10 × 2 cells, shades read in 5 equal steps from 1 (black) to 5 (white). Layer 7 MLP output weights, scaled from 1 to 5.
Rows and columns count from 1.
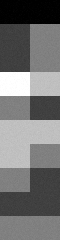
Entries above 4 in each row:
0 0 0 1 0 0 0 0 0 0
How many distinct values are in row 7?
2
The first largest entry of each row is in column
1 2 2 1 1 1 1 1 1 1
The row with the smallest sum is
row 1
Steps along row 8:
down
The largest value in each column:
5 4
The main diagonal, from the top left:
1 3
